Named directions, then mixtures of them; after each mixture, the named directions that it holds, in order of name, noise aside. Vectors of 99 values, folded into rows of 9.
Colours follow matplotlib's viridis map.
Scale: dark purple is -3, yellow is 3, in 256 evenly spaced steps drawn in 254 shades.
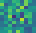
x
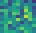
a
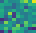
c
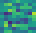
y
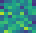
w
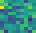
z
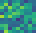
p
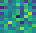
a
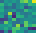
c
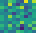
a, w, z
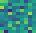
y, z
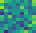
w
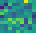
p, x, z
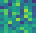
a
